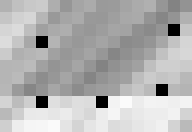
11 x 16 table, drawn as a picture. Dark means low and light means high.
Average level on the scale: 70%. Mirror symmetry: none. Histogram: skewed, a long tail of low values. Seam: horizontal, 70% of the way down, the bottom part higher. Calmest part: top middle. Lone odd cells: 5, each lower than its neighbours.
